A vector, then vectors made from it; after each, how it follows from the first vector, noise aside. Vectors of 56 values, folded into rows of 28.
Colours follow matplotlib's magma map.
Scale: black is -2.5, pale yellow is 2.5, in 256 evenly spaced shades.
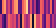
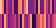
sign-scrambled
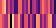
wrapped around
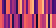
wrapped around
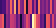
sign-scrambled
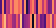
sign-scrambled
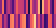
wrapped around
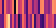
wrapped around
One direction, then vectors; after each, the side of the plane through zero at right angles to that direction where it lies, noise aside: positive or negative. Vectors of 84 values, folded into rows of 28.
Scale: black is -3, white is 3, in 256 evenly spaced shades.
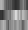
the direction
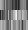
positive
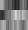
positive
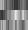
positive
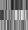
positive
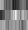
positive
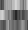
negative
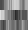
negative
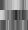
negative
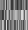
positive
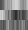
negative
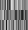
negative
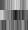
negative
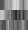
negative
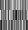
negative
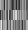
positive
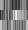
positive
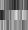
positive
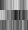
negative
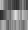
positive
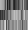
positive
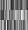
positive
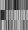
positive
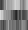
negative
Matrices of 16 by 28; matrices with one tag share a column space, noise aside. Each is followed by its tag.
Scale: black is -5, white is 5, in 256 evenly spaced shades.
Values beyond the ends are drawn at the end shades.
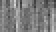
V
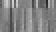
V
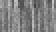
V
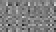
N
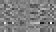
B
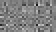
N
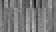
V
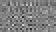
N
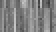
V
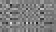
B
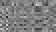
N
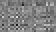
N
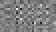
B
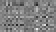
N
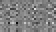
B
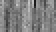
V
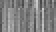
V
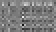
N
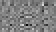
N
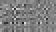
B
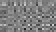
N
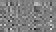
N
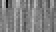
V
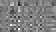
N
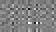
B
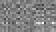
B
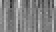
V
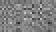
B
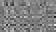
N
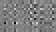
B
